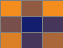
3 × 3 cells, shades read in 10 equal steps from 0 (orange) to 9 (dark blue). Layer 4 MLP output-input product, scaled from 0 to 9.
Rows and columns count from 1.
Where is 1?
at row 3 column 1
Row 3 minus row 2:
-4 -2 -4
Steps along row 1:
up down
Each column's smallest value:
0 4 0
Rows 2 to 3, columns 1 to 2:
5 9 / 1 7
